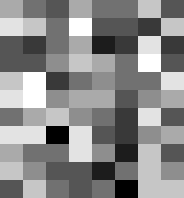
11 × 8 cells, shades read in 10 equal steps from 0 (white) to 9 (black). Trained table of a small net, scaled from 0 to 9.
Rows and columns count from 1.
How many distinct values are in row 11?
4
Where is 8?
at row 3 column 5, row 9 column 6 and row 10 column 5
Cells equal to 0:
4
